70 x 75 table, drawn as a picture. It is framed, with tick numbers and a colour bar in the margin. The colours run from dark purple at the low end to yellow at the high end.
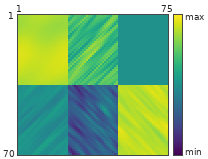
The table splits into 2 rows of 3 panels. Panel 1,1: very high, smooth, faint in contrast. Panel 1,2: high, slanting up to the right. Panel 1,3: middling, flat. Panel 2,1: middling, slanting up to the right, faint in contrast. Panel 2,2: low, slanting down to the right. Panel 2,3: very high, slanting down to the right, faint in contrast.
